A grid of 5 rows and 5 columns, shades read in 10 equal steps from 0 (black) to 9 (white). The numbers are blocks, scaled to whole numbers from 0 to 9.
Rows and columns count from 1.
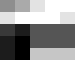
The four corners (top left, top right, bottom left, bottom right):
5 9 1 7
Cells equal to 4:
0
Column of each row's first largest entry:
4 2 3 3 3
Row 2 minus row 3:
6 8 6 6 5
